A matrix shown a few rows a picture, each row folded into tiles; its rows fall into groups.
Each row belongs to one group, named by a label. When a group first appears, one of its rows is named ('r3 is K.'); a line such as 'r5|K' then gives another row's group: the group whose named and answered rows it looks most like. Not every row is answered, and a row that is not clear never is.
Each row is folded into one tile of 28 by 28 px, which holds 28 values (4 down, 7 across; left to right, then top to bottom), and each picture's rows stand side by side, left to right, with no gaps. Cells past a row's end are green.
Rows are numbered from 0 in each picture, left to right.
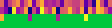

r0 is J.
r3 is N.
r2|J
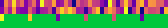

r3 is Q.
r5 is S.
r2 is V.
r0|N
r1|N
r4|J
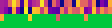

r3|Q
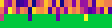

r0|Q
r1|S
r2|S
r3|N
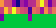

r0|V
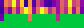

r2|N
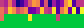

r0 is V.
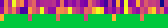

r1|V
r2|V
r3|V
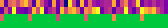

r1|J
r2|N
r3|V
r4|J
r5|V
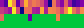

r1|Q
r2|V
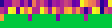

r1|V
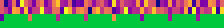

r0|S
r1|J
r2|Q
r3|Q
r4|J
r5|V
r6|S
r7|S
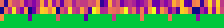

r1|S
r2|J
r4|V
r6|N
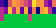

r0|S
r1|N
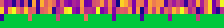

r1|N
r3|J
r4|S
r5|S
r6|V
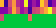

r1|N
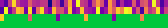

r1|Q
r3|J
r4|V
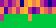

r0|Q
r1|Q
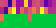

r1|V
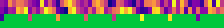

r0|S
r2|N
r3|S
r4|V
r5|N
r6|N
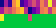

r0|N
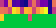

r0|V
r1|V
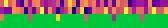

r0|N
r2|J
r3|Q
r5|V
